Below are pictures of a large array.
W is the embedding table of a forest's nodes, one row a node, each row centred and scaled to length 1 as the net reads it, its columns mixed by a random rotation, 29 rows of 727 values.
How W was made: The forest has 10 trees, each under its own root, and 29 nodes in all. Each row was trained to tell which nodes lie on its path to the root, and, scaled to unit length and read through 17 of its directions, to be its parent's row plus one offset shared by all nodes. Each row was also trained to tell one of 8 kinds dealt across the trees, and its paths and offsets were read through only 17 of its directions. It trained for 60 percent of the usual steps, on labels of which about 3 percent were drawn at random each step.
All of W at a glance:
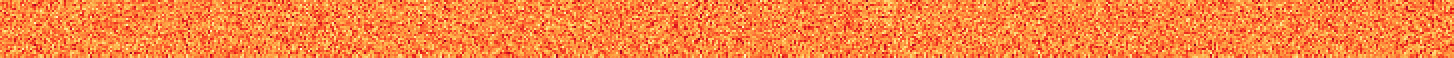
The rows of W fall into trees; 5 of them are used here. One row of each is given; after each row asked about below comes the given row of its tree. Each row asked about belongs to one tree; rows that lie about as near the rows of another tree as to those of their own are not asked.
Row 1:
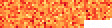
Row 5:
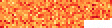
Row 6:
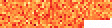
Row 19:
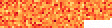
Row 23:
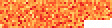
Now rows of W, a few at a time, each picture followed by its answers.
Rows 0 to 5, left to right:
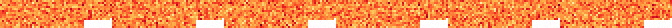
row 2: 19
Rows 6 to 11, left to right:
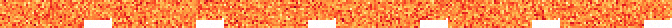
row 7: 1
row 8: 5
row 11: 1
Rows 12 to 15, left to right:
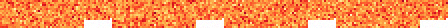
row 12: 1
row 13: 5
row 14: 5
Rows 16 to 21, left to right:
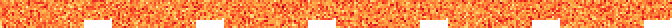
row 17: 23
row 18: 5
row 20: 19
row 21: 19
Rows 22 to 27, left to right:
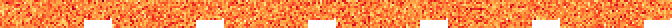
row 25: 1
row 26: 1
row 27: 19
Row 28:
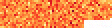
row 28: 19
